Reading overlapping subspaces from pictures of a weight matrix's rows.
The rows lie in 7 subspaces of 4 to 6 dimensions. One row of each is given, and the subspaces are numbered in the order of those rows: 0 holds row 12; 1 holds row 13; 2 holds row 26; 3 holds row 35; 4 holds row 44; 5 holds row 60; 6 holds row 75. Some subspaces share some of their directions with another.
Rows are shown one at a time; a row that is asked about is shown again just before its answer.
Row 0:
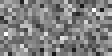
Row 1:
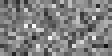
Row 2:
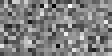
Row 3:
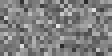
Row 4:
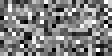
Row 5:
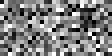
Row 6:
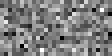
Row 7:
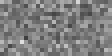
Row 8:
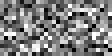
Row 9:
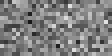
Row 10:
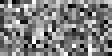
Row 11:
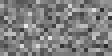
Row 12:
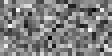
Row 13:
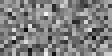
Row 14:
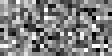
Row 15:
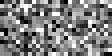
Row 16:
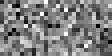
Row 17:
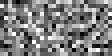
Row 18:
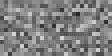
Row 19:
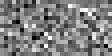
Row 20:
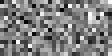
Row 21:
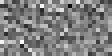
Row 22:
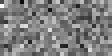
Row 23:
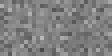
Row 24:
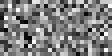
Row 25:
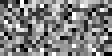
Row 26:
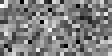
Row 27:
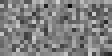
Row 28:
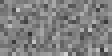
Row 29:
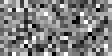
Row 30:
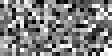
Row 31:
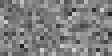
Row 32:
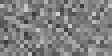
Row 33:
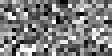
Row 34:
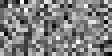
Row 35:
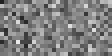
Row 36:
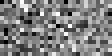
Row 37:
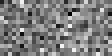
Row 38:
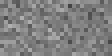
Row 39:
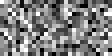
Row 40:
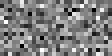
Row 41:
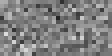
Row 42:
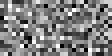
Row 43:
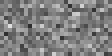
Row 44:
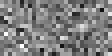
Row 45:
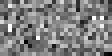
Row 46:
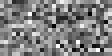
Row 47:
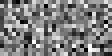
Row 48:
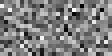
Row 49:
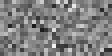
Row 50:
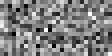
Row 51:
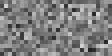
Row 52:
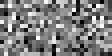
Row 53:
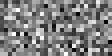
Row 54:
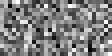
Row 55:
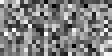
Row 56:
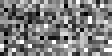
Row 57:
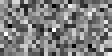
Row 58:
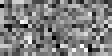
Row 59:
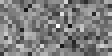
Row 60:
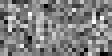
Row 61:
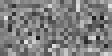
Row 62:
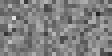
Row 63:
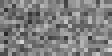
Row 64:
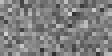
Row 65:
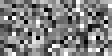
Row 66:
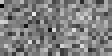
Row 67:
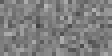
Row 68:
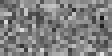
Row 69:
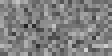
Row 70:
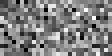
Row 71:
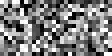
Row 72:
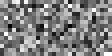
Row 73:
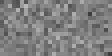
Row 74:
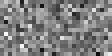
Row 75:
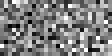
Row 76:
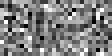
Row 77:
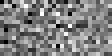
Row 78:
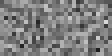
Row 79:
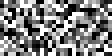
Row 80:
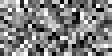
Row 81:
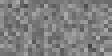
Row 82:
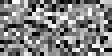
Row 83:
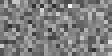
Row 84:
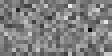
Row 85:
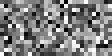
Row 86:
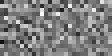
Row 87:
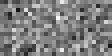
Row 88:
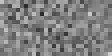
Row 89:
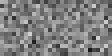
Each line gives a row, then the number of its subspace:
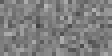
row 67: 5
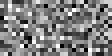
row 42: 6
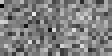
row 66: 2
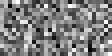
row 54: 6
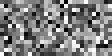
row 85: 4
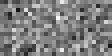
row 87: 1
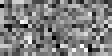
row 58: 2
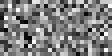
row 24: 6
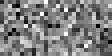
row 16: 3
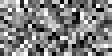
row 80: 0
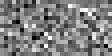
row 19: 1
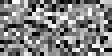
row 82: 6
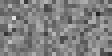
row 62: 5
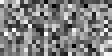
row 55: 3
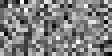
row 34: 2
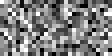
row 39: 3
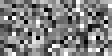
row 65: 5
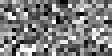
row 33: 1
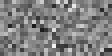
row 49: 0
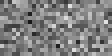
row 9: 6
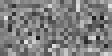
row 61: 5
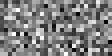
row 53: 2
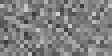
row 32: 4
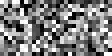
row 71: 1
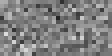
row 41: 1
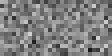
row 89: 5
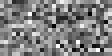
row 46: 6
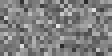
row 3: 4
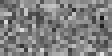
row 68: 5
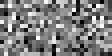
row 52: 5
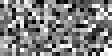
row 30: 0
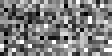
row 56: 6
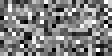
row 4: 2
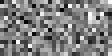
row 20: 3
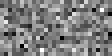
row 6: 3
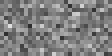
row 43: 2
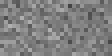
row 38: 3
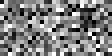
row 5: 2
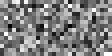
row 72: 5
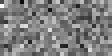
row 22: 2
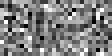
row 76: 5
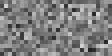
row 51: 4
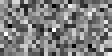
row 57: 0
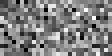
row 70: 1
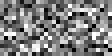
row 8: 1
